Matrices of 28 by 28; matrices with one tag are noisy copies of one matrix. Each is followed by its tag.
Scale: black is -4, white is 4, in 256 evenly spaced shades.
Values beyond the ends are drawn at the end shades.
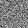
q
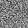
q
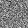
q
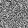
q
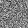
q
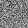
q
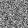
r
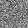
q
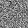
q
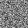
r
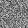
q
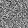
q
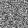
r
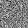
q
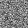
r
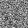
r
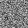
r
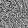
q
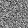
q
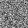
r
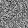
q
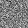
q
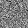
q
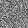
q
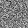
q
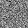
q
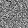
q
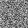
r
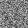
r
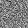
q
